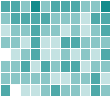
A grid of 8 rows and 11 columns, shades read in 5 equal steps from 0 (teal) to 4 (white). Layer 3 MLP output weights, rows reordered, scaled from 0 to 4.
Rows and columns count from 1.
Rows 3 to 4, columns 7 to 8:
3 2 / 1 1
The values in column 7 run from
1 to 3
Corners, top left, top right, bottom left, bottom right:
1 0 1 2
